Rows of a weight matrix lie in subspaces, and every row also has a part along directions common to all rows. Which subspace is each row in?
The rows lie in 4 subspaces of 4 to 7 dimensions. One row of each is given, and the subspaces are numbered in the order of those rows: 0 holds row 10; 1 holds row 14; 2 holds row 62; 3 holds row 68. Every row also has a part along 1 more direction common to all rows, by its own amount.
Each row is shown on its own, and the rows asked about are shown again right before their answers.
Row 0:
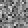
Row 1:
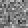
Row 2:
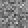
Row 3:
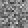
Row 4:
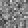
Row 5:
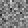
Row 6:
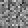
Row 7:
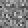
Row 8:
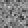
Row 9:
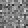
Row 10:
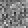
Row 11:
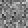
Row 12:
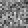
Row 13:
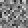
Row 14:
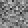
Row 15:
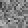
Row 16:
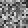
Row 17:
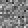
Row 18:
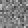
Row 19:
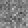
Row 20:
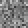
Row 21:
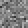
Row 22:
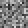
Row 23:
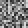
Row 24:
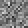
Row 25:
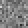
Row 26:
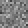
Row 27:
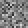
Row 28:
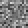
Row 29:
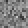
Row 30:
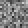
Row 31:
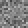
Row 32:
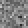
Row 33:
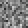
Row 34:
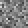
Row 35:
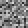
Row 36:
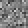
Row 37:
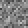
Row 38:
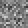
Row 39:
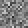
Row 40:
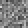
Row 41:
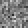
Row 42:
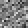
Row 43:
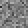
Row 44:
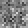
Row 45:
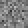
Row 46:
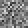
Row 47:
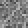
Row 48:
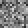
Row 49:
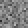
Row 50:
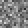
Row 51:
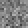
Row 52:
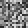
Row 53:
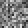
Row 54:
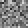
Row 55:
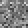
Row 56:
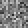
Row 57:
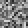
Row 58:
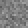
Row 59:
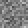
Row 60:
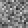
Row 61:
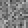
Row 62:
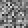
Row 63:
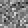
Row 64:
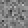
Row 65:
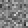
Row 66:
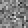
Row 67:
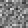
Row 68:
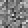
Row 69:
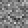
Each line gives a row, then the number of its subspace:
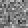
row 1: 2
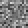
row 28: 3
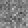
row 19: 0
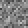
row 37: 2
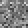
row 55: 3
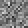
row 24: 2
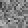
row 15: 1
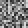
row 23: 2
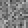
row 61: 1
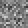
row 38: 0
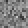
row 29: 2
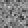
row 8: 2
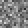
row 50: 1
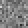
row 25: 0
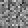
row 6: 1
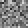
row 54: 1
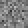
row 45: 2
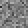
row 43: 3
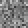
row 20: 3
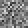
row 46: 2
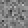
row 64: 2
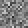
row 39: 2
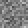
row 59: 0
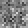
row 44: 0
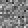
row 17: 3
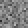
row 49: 1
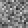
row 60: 1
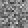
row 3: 2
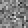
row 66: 3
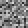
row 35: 3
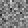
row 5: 1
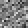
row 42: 0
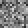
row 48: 3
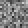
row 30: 0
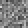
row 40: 0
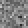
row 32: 0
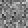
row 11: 0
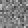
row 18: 3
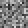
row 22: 3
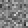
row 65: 0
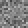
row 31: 3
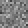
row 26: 3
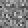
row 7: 0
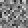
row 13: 1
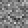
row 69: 0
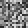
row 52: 1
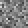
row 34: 1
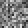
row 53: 3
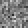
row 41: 3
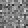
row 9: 3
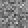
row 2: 2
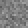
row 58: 0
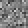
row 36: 2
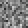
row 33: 0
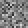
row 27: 2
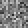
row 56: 3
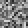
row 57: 0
